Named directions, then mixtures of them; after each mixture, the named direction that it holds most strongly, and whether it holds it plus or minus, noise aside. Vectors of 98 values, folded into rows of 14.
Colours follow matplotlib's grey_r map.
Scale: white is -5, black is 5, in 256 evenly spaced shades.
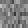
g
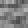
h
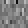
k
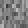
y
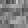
h, minus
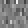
k, minus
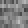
h, minus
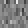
k, minus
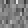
k, minus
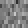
g, minus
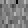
k, plus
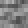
h, plus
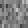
y, plus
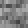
h, plus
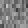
y, minus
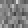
g, plus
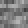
h, minus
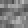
h, minus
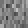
y, plus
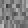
y, plus
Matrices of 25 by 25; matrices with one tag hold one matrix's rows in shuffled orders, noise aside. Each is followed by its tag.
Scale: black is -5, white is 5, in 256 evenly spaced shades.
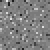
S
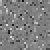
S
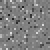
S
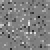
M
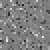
S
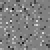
S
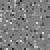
S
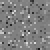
M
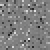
M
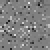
M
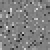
S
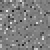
S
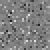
M
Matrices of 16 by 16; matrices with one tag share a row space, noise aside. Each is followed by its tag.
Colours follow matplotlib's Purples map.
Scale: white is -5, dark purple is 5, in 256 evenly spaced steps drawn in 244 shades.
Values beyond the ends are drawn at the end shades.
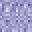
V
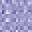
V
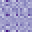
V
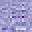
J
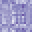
J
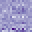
J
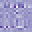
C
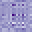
J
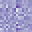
C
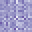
C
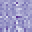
C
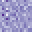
V
